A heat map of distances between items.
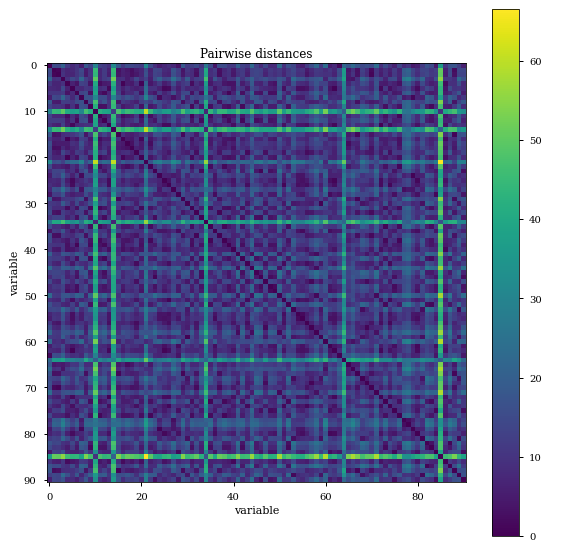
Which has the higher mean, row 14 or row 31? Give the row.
14
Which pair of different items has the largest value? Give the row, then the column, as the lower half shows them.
85, 21
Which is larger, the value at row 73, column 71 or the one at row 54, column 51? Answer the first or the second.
the first
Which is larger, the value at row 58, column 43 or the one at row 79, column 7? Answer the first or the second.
the first
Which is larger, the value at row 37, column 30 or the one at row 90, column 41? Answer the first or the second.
the second
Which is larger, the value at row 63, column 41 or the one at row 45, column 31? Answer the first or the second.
the first
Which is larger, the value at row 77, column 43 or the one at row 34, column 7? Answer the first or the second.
the second
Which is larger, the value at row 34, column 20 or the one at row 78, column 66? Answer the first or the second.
the first
